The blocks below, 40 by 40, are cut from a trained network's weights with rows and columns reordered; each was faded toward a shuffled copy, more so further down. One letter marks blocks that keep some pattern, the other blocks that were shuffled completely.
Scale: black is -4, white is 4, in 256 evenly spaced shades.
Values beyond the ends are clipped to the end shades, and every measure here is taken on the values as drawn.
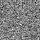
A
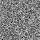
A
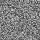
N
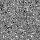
N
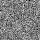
N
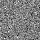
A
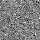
N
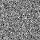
N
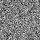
N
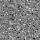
A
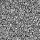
A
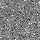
N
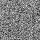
N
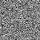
A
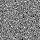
A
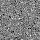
N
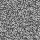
A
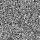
N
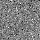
N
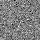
N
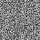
A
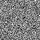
N
